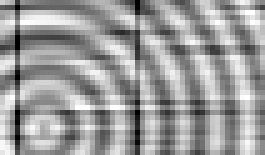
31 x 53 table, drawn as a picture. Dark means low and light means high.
Overall the values sit about 60% of the way up the scale. Neither half mirrors the other. Rings spread out from the bottom left. Columns 4 and 28 differ from the columns beside them. No overall slope runs across the table.
